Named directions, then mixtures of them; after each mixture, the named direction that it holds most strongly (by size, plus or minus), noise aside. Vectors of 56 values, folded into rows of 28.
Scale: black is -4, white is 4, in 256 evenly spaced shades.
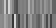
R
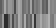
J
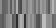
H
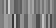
R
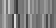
R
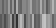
H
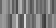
H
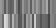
J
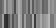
J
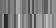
J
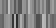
H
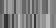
J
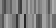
H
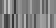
J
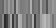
J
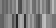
H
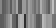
H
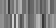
H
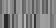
J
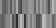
H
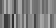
J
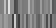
R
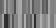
J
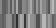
H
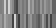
R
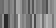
J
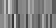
R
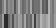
J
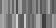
H
